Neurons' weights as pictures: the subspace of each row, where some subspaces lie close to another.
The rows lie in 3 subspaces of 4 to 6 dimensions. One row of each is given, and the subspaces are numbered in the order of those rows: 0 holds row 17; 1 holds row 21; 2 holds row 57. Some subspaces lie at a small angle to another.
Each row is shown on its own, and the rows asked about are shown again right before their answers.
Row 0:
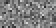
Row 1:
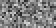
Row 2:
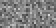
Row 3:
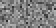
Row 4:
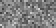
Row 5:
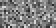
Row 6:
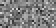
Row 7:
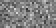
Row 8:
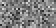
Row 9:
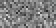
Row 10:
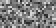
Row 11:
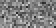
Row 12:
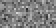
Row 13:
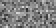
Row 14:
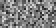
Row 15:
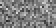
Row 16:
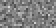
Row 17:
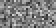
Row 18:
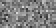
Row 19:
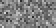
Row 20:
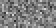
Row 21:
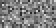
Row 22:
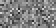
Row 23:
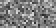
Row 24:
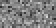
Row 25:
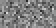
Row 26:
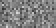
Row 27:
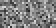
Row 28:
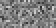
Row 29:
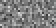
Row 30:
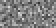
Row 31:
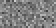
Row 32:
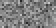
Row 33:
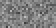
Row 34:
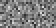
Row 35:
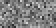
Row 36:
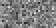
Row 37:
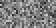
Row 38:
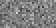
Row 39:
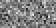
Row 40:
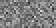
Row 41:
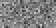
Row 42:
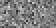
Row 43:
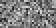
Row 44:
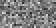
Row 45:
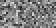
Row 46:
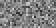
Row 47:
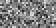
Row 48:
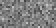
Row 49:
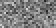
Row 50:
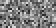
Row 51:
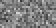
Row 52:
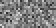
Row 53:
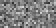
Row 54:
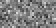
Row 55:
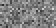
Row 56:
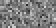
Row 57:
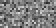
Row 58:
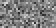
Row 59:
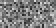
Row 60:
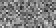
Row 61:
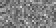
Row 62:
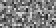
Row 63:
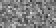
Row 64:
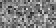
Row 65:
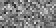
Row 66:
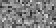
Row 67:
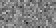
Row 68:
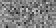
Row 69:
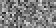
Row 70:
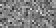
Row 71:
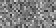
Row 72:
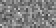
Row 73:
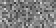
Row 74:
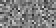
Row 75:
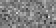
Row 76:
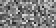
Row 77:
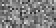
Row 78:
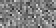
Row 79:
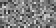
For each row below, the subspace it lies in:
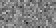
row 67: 0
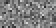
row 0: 1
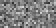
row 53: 2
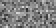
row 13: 2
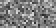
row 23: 1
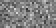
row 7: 1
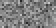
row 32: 2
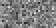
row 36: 2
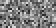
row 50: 1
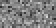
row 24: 2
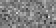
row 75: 2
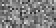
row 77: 1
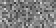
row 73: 0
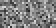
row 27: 1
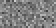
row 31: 0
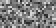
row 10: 2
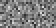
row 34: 1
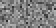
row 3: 0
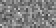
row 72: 2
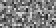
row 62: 2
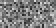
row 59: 0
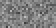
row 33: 1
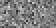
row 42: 1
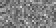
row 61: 0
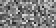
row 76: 1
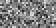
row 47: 2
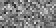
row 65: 1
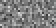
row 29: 2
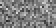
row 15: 0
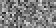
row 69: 0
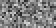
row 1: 0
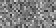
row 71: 0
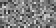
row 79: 1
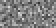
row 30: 2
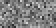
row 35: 1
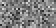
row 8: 1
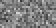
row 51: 2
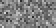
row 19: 2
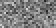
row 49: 1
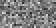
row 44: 0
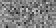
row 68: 1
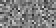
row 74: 2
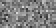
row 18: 2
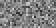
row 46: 0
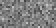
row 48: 0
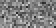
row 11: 0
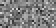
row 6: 2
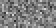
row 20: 0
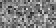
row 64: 1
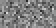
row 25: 0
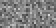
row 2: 1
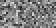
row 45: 2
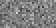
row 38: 1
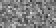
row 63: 1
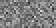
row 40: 0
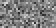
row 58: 1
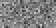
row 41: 1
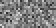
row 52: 2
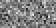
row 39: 2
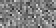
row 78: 0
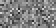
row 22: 2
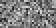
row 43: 0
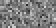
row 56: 1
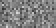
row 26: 1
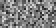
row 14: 0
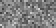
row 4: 1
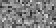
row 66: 2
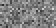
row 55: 2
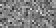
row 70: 0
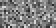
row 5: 1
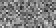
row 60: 0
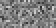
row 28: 0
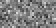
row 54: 2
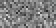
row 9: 0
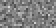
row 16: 2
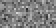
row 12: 2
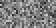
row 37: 0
